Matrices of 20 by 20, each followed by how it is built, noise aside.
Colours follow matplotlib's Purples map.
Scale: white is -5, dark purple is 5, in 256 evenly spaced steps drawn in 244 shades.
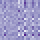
low rank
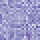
low rank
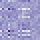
low rank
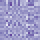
low rank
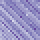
Toeplitz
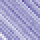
Toeplitz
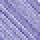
Toeplitz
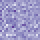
low rank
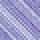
Toeplitz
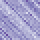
Toeplitz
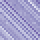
Toeplitz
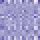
low rank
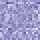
low rank
